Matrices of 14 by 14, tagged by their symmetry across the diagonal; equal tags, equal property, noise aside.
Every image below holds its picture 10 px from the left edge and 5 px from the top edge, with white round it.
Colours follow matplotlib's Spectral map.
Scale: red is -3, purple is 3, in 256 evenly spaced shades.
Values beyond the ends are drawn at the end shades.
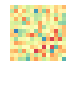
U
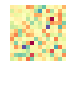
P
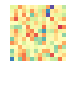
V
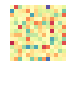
P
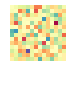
P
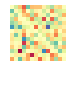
V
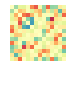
U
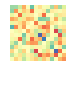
U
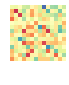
V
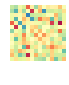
U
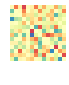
P
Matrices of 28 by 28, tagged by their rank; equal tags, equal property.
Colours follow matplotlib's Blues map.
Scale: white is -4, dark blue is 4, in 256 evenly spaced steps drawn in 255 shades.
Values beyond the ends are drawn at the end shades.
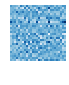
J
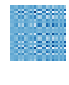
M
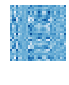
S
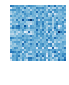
J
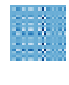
M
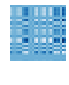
M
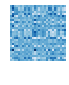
S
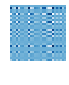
M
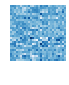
J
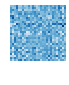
J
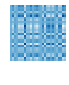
M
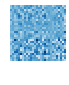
J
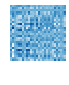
S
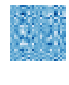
S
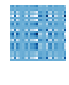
M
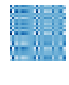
M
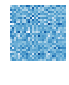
J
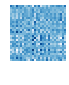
S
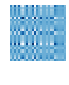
M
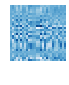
S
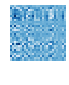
S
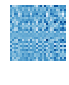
S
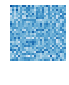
J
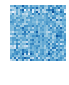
J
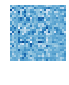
J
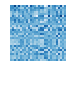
S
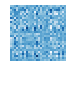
J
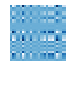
M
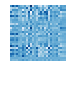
S
